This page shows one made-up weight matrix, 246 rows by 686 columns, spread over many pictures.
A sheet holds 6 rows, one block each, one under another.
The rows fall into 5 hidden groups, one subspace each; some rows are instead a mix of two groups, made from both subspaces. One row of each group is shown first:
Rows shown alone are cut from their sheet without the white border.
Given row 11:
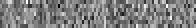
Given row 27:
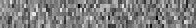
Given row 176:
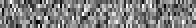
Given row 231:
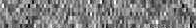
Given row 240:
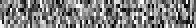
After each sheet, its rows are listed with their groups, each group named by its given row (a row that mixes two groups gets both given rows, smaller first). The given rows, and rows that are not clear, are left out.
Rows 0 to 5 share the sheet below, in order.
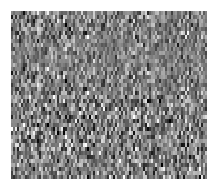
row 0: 240
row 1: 11
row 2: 240
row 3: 176
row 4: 240
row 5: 240
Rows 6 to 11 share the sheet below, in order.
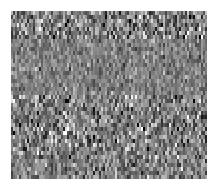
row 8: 231
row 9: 231
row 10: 11
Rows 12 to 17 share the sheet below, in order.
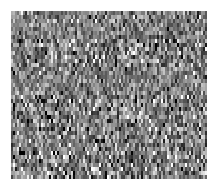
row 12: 27
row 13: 11
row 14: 231
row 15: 176
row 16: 11
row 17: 176 and 231
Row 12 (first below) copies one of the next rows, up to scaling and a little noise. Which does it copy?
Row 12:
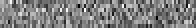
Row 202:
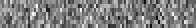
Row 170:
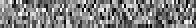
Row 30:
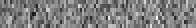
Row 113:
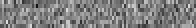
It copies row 170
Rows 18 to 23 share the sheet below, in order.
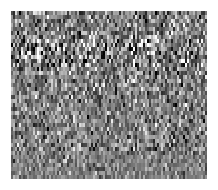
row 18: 27
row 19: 240
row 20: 11
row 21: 231
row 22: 27
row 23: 11
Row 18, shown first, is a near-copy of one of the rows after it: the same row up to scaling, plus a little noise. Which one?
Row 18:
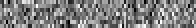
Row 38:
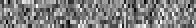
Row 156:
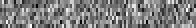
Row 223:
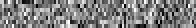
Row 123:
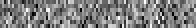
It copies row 38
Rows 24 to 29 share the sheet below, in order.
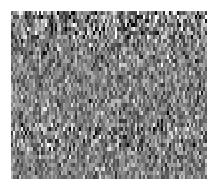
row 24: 11
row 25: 27
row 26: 240
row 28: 176
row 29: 11
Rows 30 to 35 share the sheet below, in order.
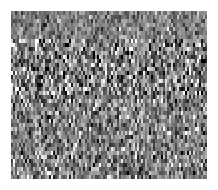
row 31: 231
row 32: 240
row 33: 176
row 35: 176
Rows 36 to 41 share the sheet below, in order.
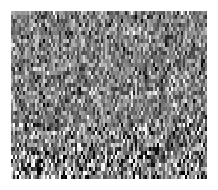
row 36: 176
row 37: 231
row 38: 27
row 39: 231
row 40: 27
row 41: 240
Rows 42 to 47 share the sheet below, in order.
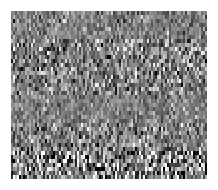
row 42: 11 and 231
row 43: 231
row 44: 11 and 176
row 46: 176 and 240
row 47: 11
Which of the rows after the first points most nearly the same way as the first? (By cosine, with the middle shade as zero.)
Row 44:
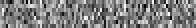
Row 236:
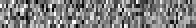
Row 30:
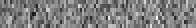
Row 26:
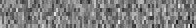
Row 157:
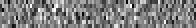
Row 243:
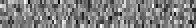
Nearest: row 157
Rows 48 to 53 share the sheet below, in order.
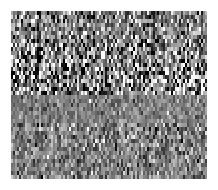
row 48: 240
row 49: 240
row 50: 231
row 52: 11
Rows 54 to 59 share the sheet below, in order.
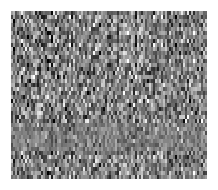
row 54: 176
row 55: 176
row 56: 240
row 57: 240
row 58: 11
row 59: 176
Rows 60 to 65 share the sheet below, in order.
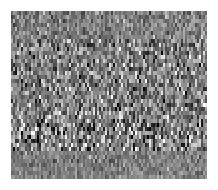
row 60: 231
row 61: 240
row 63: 231
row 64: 240
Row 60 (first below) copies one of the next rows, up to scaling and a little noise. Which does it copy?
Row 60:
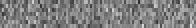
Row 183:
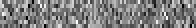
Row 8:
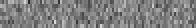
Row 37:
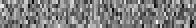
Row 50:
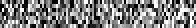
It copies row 50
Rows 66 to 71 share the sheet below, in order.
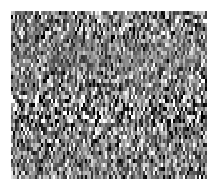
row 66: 231
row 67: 231
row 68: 11 and 231
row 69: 231
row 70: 176
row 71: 240
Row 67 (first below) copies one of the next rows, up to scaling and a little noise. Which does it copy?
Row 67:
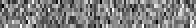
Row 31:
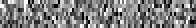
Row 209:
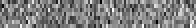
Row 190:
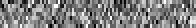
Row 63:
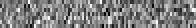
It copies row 209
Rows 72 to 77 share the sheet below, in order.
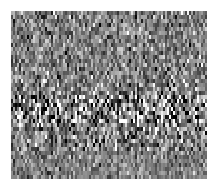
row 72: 176
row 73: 240
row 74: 27
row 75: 27
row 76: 11
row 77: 176
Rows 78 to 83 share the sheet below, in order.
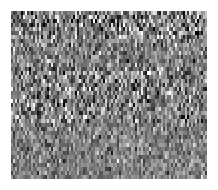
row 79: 176
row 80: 176
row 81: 240
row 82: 176
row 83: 231
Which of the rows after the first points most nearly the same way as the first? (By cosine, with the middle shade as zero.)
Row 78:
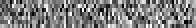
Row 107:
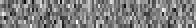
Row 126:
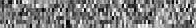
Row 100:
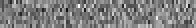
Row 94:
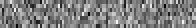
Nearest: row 100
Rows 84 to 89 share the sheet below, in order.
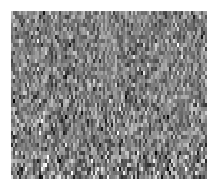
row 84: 231
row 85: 11
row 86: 11
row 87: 231
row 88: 231
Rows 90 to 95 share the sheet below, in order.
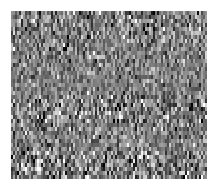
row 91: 11
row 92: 240
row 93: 231
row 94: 176
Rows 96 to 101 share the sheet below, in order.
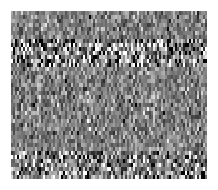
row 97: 176
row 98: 240
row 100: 27
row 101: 231 and 240
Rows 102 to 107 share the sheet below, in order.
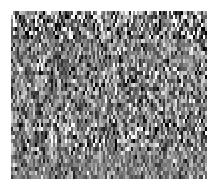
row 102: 231
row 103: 231
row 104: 11
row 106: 11
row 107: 231
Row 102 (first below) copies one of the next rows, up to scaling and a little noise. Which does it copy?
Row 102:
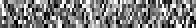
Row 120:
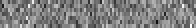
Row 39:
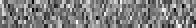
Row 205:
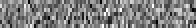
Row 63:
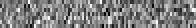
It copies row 39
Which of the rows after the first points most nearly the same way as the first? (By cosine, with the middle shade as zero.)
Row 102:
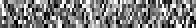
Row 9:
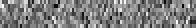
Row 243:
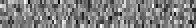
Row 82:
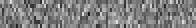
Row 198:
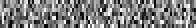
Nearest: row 9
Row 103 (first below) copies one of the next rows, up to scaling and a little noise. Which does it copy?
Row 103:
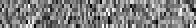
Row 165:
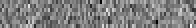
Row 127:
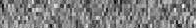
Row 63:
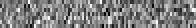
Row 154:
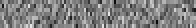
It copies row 165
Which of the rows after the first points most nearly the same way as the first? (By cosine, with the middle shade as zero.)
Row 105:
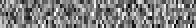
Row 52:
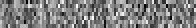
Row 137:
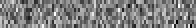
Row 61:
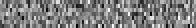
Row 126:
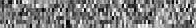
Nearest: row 137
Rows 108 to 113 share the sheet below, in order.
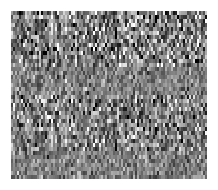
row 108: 11
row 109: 27
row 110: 240
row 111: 176
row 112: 11
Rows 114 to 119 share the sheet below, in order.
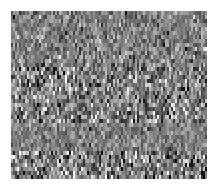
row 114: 231
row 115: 231
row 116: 11 and 240
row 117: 27
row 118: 176
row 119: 231
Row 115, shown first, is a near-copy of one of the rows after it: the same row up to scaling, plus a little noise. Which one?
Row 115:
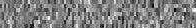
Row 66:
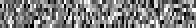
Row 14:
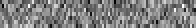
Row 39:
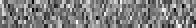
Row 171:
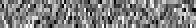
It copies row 66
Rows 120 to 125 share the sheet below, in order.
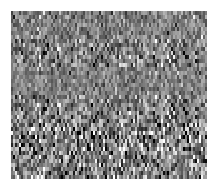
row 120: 231
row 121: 27
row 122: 11
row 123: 27
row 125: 231
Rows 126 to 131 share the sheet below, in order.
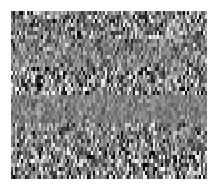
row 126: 27
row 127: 231
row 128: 240
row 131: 240
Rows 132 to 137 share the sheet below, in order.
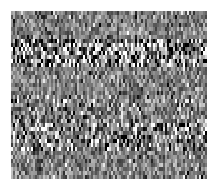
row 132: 176
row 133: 176
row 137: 240
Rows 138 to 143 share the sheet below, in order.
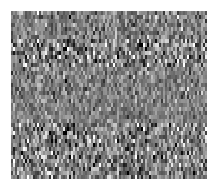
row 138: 11
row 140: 240
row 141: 176
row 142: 11
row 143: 176
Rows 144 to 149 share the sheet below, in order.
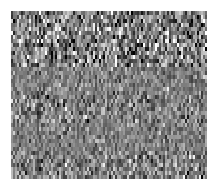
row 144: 231
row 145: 11
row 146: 231
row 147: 240
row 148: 11
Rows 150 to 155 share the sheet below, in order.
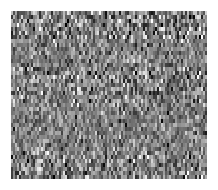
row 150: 240
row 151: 176
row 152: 27
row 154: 231
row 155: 240
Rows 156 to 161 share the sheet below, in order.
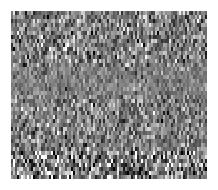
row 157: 11
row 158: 176 and 231
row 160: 240
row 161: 176
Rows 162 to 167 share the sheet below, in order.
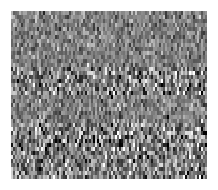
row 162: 231
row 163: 240
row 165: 231
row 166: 231
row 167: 240
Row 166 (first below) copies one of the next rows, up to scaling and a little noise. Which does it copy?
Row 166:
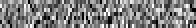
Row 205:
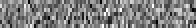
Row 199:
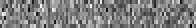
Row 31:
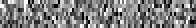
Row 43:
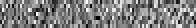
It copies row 205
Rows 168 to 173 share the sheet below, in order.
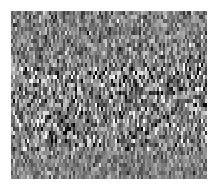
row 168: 176 and 231
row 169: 240
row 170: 27
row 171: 231
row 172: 11
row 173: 176
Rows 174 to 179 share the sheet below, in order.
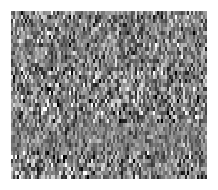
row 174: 176
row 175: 11
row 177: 27
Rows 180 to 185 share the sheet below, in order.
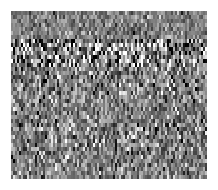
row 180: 176
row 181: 176
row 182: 27
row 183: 231
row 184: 11
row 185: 11 and 231
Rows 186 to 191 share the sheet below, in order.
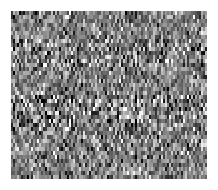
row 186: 231
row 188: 231
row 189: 176
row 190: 231
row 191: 176
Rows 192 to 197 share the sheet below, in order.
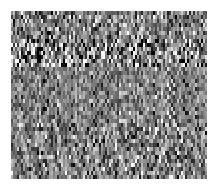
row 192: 176
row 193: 240
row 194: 27
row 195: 27
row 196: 11
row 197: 11 and 176
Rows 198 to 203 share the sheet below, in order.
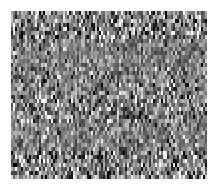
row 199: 231
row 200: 27
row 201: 176
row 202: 27
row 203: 231
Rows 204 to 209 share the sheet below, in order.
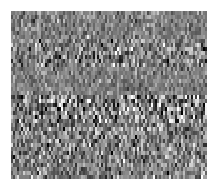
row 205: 231
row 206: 176
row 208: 176
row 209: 231
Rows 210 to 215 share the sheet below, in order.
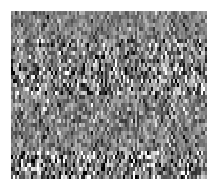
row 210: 27
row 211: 11
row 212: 231
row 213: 27
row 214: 27
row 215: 240
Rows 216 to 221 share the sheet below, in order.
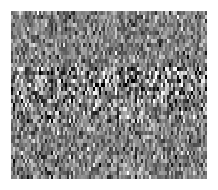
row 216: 11
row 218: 11
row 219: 176
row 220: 240
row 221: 176
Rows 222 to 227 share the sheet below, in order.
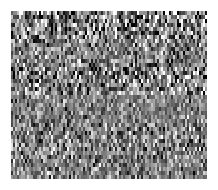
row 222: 11
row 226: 240
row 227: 176
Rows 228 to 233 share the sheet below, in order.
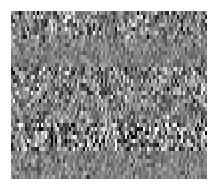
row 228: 11
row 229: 231
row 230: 231
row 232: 11
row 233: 240
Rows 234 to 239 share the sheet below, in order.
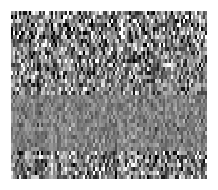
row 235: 176 and 240
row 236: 240
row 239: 11
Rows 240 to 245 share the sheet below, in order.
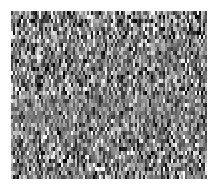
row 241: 240
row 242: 240
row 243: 231
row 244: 27
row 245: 11
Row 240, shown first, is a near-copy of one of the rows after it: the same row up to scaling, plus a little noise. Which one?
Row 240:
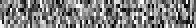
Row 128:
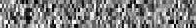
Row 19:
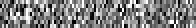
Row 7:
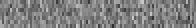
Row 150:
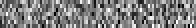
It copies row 7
